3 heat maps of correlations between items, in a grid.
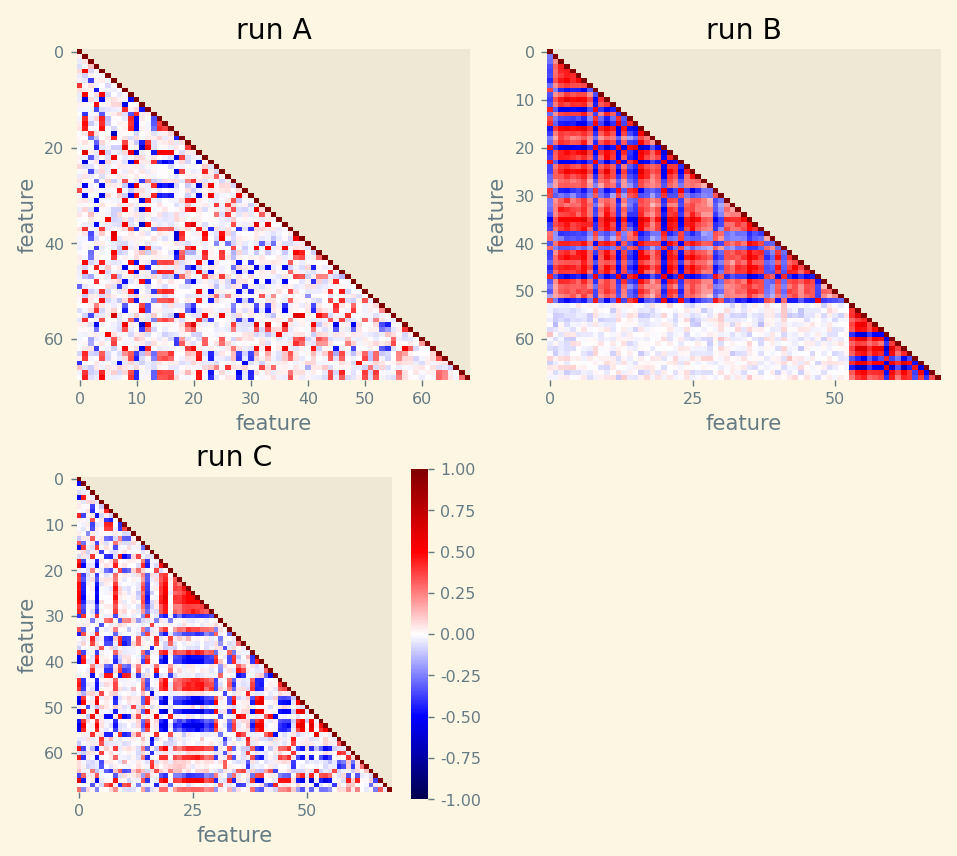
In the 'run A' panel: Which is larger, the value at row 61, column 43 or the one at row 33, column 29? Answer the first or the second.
the first
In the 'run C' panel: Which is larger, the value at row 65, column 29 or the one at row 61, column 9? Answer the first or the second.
the second
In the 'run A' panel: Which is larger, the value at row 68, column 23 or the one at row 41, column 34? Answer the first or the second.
the second
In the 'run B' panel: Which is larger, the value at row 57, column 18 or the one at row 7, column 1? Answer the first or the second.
the second
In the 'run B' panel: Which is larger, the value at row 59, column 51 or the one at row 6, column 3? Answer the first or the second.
the second
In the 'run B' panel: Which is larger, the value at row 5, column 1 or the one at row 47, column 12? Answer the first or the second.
the second
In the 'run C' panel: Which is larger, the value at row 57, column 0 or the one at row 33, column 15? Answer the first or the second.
the first
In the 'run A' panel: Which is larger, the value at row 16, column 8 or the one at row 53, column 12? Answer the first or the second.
the first
